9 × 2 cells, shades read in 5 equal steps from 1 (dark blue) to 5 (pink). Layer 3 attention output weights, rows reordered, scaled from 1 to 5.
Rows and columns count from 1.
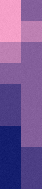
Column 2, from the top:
3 4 3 3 3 3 3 2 2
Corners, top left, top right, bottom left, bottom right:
5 3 1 2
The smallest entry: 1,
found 3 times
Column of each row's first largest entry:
1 1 1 1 2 2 2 2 2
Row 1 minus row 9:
4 1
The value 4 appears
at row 2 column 2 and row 3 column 1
